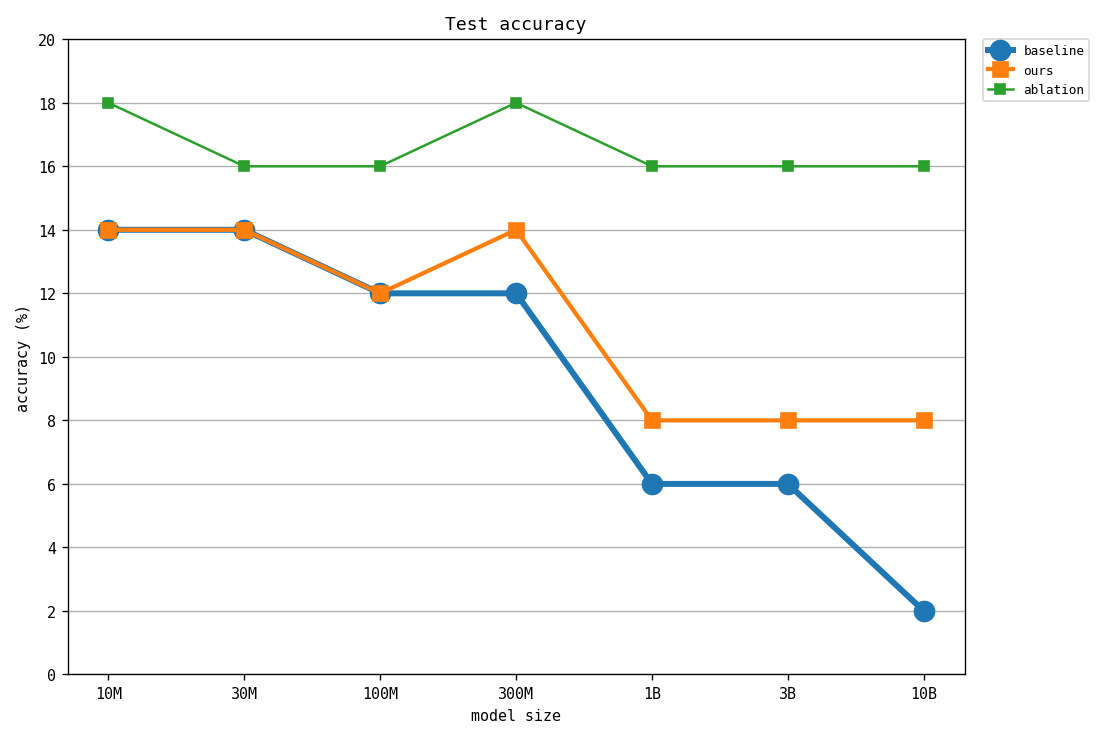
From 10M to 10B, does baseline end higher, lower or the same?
lower
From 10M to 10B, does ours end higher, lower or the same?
lower
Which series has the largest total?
ablation
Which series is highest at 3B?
ablation
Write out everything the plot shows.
Title: Test accuracy
x-axis: model size, ticks 10M 30M 100M 300M 1B 3B 10B
y-axis: accuracy (%), ticks 0 2 4 6 8 10 12 14 16 18 20
Legend: baseline, ours, ablation
Values:
baseline: 14 14 12 12 6 6 2
ours: 14 14 12 14 8 8 8
ablation: 18 16 16 18 16 16 16
